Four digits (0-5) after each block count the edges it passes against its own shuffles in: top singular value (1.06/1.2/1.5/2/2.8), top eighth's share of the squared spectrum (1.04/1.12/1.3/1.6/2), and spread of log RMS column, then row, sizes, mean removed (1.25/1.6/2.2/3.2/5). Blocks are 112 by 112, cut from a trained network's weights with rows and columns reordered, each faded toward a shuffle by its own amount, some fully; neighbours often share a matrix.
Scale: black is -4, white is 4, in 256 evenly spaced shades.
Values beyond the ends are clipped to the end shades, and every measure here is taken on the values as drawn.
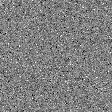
1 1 0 0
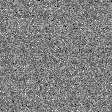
1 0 0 0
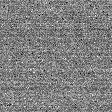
3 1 0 0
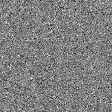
3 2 0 1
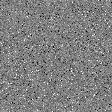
1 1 0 0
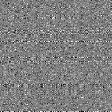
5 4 1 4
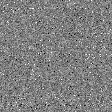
2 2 0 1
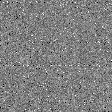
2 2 0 1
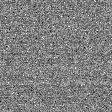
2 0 0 0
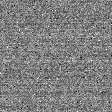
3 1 0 0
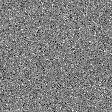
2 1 0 0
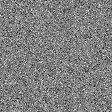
0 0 0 0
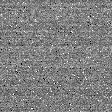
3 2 1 0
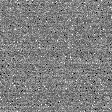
2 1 0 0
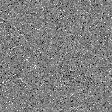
2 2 1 1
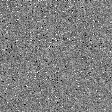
2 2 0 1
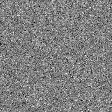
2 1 0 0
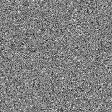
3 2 0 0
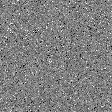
0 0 0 0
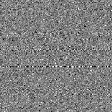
4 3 0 3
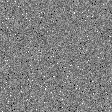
0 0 0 0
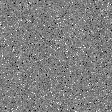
0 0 0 0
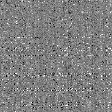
3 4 1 3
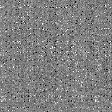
3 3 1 3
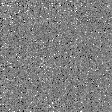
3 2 1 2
